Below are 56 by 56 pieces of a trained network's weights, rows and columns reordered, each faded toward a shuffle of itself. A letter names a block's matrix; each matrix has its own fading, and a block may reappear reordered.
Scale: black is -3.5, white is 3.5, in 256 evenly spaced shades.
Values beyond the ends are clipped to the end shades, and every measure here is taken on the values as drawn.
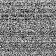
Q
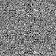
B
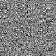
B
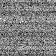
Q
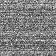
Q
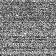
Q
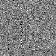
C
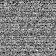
Q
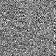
C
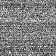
Q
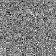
B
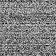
Q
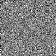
C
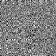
B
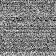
Q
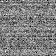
Q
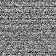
Q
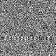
B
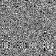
B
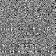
B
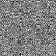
B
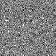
C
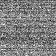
Q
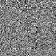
B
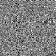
B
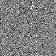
C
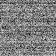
Q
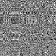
B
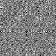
B
